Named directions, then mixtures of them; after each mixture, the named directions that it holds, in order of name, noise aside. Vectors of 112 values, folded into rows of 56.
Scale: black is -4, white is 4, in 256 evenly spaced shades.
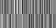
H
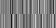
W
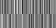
H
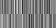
H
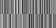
H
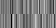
W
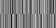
W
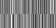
H, W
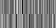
H, W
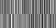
H, W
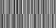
H, W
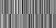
H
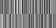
H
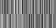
H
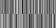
H, W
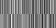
H, W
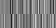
W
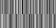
H, W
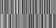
H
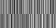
H, W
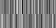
H, W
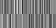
H
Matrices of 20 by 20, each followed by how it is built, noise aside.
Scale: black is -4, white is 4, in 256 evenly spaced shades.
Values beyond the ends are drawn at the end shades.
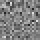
low rank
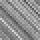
Toeplitz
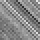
Toeplitz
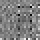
low rank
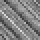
Toeplitz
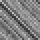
Toeplitz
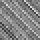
Toeplitz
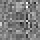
low rank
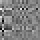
low rank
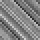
Toeplitz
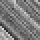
Toeplitz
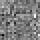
low rank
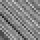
Toeplitz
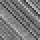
Toeplitz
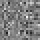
low rank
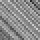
Toeplitz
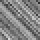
Toeplitz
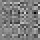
low rank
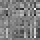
low rank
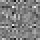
low rank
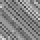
Toeplitz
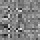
low rank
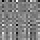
low rank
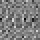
low rank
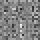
low rank
